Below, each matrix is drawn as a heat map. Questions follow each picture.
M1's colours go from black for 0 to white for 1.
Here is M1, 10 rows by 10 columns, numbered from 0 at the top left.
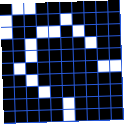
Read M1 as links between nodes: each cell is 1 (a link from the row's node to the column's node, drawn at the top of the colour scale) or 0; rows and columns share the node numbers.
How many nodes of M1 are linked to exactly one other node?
5
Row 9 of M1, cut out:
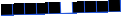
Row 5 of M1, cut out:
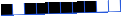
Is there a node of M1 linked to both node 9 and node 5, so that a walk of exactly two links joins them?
no
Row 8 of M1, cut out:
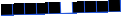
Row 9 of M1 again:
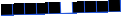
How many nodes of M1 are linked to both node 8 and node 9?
1
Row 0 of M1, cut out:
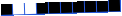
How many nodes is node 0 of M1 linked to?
2
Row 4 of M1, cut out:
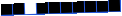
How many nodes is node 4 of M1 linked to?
1
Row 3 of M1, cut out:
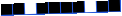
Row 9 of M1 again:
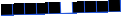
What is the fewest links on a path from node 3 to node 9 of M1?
5
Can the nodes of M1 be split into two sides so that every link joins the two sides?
yes
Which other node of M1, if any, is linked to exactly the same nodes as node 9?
node 8
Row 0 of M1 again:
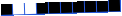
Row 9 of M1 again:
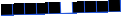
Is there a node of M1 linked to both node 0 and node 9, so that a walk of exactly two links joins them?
no
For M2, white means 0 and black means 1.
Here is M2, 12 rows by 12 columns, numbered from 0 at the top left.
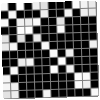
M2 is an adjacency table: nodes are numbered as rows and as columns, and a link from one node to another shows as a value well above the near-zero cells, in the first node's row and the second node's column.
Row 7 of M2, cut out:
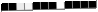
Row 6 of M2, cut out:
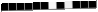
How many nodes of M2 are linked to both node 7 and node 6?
7
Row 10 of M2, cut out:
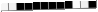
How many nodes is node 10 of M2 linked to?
8
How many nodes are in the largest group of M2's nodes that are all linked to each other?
5
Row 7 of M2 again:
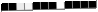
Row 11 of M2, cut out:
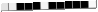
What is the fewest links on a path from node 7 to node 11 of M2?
1
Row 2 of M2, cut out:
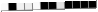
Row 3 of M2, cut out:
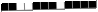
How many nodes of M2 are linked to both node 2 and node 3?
7
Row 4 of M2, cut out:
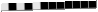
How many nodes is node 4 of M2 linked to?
9
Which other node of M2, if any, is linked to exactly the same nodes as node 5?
node 11
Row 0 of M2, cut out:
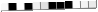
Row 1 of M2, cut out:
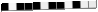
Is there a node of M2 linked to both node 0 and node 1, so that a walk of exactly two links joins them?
yes
